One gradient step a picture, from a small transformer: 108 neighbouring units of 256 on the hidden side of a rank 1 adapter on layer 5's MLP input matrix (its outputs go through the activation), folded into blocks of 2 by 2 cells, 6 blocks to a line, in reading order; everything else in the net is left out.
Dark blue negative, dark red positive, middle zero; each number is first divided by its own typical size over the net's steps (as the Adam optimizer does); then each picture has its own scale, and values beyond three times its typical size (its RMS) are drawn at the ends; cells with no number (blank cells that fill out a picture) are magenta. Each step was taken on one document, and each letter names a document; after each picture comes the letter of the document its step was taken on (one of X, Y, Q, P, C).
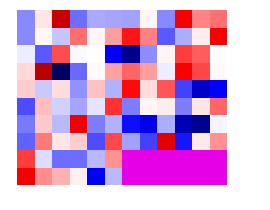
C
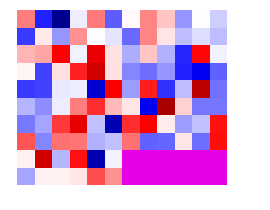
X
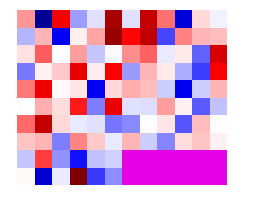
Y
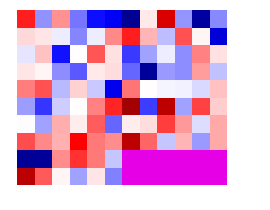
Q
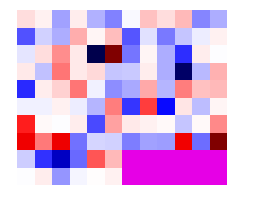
X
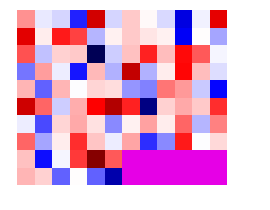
C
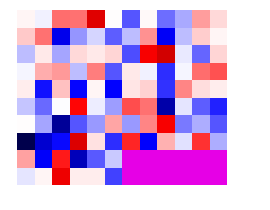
Q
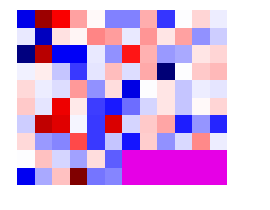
Y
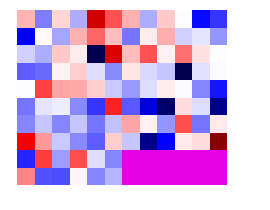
X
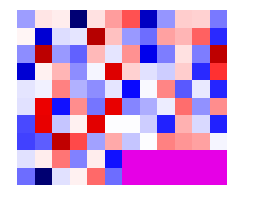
Y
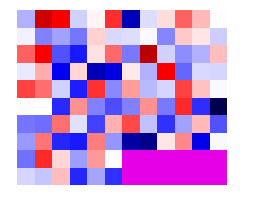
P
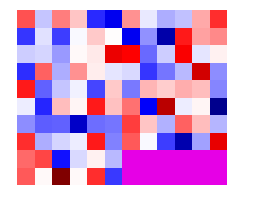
X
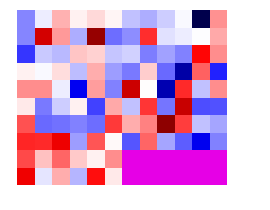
Q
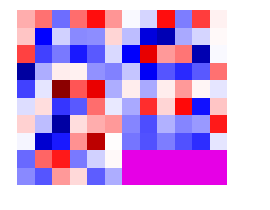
Q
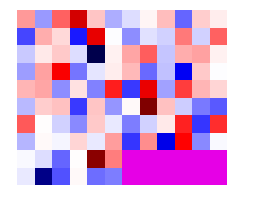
X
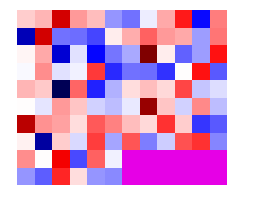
P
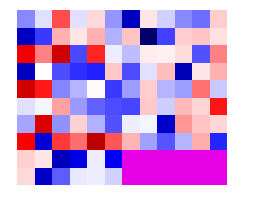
P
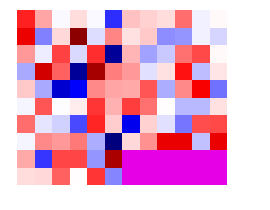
C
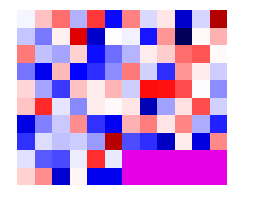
C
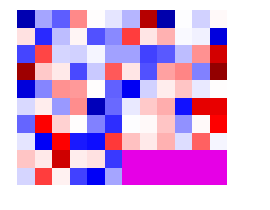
Y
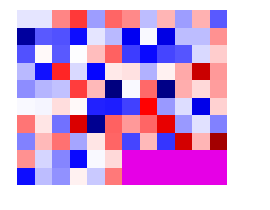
X
